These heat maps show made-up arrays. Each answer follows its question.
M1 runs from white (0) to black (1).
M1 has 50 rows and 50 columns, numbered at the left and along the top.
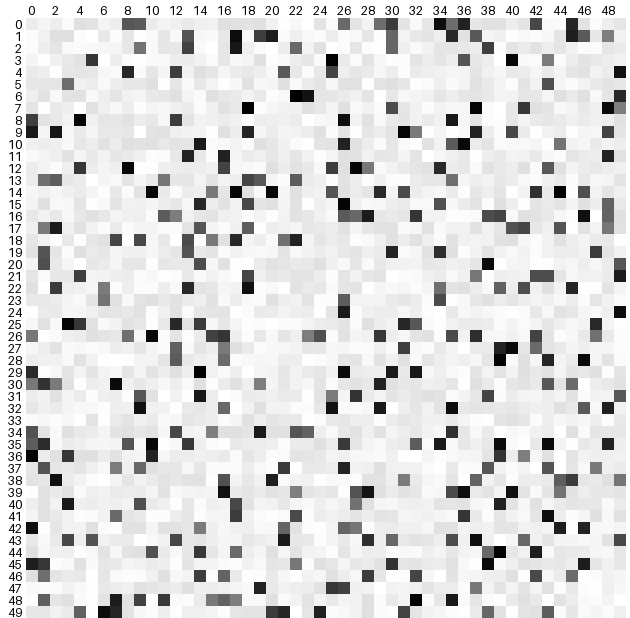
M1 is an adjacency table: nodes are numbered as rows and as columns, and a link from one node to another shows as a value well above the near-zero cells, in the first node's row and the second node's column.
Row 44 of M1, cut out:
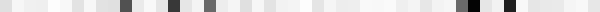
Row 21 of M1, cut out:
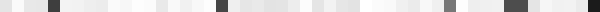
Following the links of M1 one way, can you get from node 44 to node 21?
yes
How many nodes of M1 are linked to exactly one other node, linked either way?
0
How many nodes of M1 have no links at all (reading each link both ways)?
1
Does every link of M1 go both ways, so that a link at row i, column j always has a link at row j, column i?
yes
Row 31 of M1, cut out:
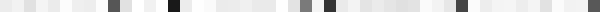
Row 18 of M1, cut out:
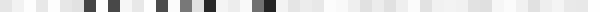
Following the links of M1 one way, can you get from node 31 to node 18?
yes
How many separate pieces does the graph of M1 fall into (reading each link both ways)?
2
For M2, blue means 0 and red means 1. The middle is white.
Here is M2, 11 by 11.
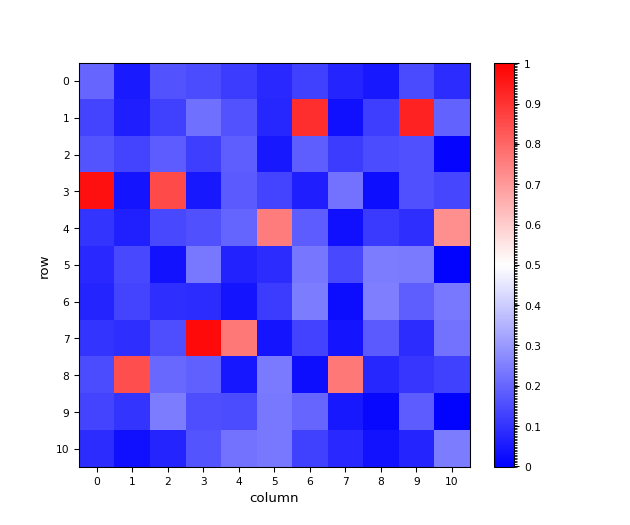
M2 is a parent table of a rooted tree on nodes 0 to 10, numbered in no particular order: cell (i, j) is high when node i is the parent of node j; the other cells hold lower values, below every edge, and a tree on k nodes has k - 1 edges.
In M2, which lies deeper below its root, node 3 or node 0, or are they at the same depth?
node 0
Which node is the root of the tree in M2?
8
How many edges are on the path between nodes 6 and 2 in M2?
5
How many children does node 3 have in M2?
2
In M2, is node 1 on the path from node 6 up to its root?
yes
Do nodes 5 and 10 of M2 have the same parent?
yes
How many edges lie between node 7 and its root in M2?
1
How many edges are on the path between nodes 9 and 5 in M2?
5
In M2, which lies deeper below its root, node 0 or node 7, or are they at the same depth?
node 0
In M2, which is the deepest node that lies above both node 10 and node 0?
7
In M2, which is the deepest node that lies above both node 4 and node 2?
7
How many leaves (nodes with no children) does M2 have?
6
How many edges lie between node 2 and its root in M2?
3
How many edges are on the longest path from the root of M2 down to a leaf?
3
